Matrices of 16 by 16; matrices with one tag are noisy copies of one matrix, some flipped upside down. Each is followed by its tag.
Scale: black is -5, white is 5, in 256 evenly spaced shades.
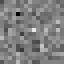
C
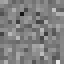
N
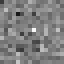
C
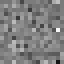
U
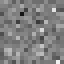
N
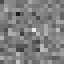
C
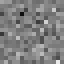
N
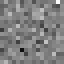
N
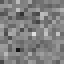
C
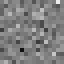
N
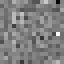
U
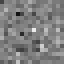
C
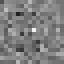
C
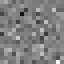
N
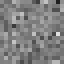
U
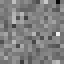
U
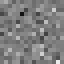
N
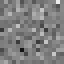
N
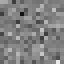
N
